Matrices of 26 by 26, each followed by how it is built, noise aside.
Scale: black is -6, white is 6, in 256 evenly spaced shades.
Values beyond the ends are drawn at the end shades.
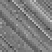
Toeplitz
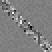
banded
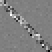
banded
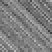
Toeplitz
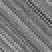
Toeplitz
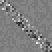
banded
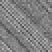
Toeplitz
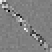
banded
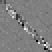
banded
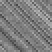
Toeplitz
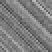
Toeplitz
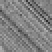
Toeplitz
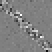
banded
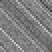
Toeplitz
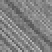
Toeplitz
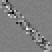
banded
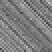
Toeplitz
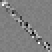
banded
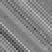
Toeplitz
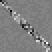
banded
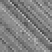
Toeplitz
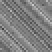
Toeplitz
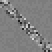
banded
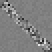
banded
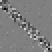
banded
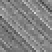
Toeplitz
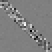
banded
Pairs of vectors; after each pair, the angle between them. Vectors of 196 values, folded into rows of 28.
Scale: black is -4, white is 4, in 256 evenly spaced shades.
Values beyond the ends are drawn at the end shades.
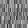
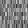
partly opposed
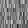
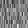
nearly opposite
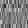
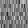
orthogonal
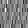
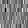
nearly opposite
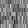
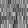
nearly parallel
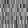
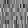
nearly parallel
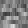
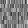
orthogonal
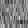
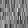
partly aligned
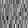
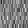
nearly opposite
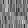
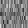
orthogonal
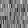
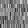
nearly parallel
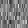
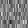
nearly parallel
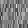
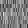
partly aligned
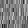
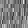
nearly opposite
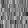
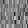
partly aligned
